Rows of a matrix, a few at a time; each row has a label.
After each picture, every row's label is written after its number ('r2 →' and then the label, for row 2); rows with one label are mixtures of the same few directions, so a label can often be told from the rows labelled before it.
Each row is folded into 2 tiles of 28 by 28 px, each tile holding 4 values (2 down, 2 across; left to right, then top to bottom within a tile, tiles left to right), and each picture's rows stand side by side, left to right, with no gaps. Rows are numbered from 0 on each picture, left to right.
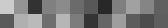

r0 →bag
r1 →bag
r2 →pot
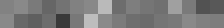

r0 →pot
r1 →bag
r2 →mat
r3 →bag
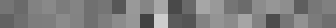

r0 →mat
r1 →mat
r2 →mat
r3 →bag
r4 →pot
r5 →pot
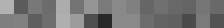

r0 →pot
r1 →pot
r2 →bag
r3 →mat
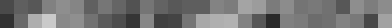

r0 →pot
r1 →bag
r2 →mat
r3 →pot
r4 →pot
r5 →pot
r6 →mat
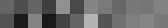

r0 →mat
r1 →mat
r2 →pot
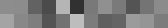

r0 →mat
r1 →pot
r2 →pot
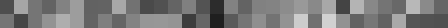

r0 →pot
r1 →mat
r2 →bag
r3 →mat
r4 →mat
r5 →mat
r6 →pot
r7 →pot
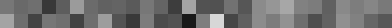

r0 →bag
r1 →pot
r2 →mat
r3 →pot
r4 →mat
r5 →pot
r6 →pot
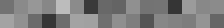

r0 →pot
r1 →bag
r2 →mat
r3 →pot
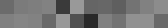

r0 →pot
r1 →mat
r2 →pot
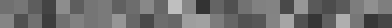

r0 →mat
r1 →pot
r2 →bag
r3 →bag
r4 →mat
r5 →mat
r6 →bag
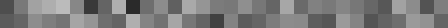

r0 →bag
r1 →bag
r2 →pot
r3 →pot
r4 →pot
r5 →pot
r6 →bag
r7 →bag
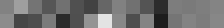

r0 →pot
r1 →pot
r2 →mat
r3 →mat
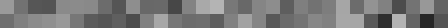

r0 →bag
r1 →pot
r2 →pot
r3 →bag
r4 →pot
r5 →pot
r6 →pot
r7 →bag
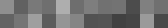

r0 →mat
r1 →pot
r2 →mat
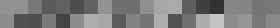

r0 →pot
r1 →pot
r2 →mat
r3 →bag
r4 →mat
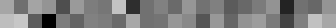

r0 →pot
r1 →pot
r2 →pot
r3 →mat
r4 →pot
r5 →pot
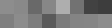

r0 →bag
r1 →bag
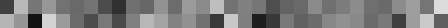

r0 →mat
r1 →bag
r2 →pot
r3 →bag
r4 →bag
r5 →bag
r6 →mat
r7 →bag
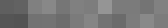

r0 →mat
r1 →bag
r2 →bag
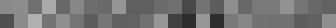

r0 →bag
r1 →mat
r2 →pot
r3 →mat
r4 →pot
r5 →pot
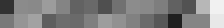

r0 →pot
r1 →bag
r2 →pot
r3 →mat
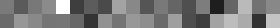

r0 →pot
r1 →pot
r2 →bag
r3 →bag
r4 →mat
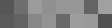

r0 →bag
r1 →bag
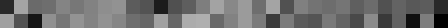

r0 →mat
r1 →mat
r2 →bag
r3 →pot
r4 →bag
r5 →mat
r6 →mat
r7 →mat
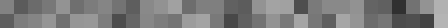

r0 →pot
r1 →mat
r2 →mat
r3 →mat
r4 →mat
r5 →pot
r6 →mat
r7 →mat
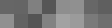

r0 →bag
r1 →mat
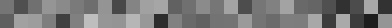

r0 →pot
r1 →bag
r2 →pot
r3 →bag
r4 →pot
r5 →mat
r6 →bag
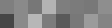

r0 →bag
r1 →bag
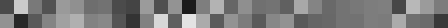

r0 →pot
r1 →mat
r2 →bag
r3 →pot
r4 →mat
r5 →pot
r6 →bag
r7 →pot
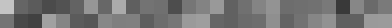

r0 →pot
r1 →bag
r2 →pot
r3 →pot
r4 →mat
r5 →pot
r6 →pot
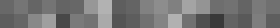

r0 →pot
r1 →mat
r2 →mat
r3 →pot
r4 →mat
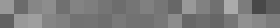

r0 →mat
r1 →pot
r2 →bag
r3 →pot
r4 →bag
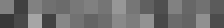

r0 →mat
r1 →bag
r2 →mat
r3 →mat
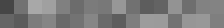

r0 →bag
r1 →mat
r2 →bag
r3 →mat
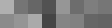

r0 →mat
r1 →pot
